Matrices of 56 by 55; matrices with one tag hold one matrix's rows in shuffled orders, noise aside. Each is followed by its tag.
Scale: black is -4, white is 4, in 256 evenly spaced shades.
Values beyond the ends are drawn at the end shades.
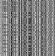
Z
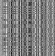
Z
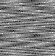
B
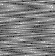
B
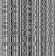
Z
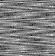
B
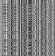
Z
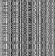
Z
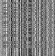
Z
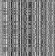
Z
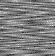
B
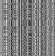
Z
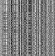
Z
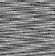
B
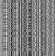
Z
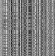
Z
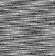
B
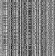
Z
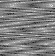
B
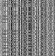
Z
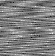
B
